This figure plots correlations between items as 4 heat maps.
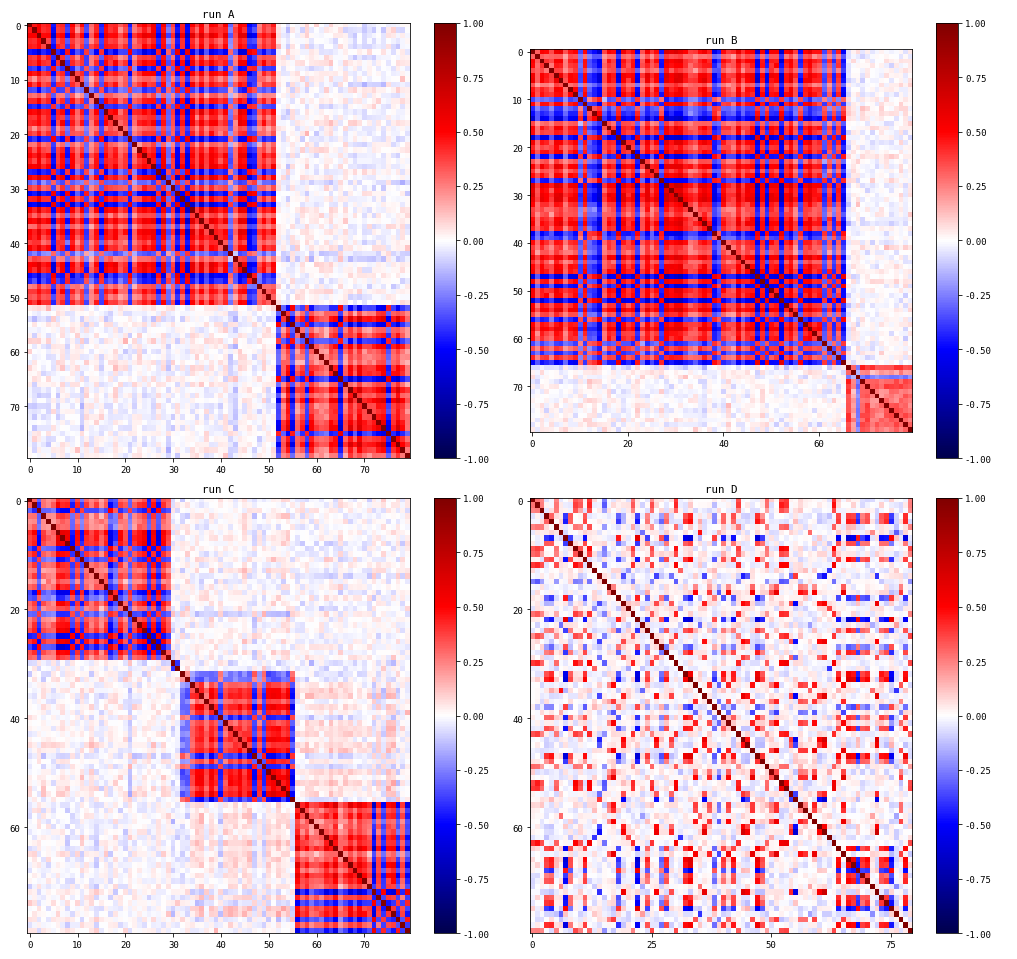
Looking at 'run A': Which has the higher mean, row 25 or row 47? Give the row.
25
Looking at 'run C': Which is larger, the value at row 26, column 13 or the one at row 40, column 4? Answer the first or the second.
the first
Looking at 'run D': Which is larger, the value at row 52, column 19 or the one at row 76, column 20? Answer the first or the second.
the first
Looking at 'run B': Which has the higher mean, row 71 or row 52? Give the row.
71
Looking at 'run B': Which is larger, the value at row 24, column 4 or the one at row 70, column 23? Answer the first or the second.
the first
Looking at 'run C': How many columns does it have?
80
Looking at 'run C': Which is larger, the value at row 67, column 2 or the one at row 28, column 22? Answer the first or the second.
the second
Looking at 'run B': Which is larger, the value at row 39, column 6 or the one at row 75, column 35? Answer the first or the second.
the second
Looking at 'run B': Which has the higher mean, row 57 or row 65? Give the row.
57
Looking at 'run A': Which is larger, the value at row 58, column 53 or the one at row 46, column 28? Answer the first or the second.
the first
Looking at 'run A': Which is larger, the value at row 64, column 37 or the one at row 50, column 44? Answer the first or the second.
the second
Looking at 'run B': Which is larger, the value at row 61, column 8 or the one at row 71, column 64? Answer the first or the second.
the second
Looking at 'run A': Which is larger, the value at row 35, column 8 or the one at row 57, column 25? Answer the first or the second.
the second
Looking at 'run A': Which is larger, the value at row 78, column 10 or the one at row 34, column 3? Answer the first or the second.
the second
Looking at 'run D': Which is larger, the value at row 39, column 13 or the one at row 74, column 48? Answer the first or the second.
the second
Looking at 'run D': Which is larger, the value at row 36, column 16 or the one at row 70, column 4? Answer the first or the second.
the second
